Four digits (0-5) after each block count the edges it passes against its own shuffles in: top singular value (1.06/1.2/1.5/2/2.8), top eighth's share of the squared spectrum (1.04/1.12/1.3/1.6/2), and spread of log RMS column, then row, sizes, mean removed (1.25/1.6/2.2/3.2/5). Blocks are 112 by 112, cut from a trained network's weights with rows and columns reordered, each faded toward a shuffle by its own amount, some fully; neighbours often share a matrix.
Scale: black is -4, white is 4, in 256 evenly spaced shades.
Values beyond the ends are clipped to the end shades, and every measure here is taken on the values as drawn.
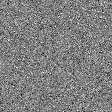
0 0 0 0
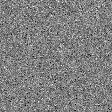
1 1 0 0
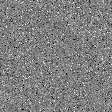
0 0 0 0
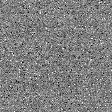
2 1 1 0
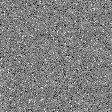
0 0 0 0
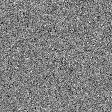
0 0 0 0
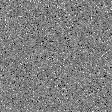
0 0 0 0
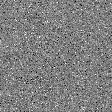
1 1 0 0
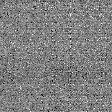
3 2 2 0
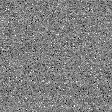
1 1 0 0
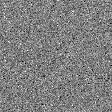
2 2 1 0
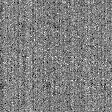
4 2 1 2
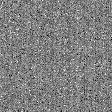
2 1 0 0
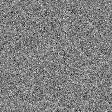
2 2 0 0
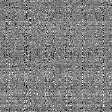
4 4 4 0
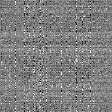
4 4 4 1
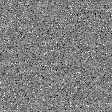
1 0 0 0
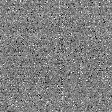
2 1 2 0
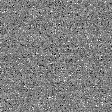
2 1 1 0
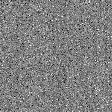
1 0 0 0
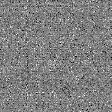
2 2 2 0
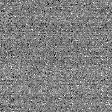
3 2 2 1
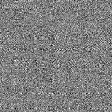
3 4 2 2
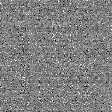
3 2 2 0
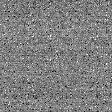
2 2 2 0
